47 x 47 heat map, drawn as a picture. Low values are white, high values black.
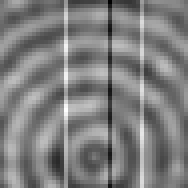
The histogram is bell-shaped. Columns 17, 28 and 36 differ from the columns beside them. There is no overall slope. Concentric rings centre on the bottom middle.
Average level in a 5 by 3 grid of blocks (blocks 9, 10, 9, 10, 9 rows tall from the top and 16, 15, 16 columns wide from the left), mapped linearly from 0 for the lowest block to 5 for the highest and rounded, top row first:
4 4 3 | 3 0 2 | 1 1 2 | 0 2 3 | 4 5 4
